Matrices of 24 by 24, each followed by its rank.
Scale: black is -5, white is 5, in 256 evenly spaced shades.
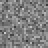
full rank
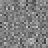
five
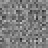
five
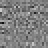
five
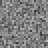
full rank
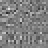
five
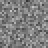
full rank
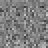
five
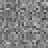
five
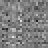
five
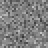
full rank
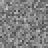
full rank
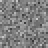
full rank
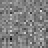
five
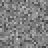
full rank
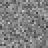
full rank
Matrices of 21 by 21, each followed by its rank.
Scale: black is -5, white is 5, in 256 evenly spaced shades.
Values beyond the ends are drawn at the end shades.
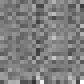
three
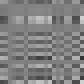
one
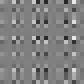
one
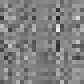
three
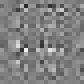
three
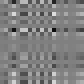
one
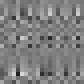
two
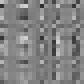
two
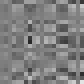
two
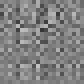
three
